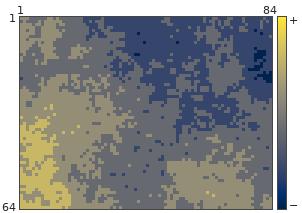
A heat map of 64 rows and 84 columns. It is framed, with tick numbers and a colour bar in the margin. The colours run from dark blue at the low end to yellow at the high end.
Mirror symmetry: none. Average level on the scale: 40%. Slope: up to the bottom left. Stripes: none.
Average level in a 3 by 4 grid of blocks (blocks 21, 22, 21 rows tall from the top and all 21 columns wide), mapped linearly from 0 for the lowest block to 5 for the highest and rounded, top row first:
3100 | 4311 | 5233
